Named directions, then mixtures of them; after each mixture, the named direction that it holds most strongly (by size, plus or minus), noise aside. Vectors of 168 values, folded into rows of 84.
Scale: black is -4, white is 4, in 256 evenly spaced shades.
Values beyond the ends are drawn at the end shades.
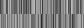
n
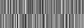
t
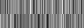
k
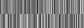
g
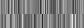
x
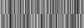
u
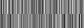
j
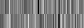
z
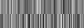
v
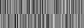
k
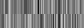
z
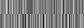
t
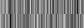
u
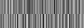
t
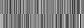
j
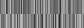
n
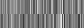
v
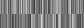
n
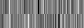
z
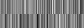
g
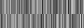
n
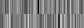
z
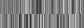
v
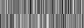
k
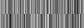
u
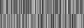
n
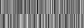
g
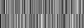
u
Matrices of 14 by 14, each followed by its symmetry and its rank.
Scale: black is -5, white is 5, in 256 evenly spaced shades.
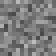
neither, full rank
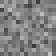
neither, full rank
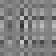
neither, rank one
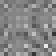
symmetric, rank three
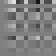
neither, rank one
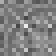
symmetric, rank three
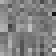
neither, rank three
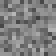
neither, full rank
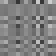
neither, rank one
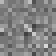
symmetric, rank three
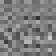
neither, rank three
